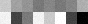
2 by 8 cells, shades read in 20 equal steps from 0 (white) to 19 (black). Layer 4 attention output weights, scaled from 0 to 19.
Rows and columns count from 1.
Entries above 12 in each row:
0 3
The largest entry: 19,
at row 2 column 8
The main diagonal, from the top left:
4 14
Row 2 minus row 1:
-3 7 2 -9 -5 -10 5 13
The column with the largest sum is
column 8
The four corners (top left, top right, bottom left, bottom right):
4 6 1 19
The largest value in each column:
4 14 10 10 9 10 14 19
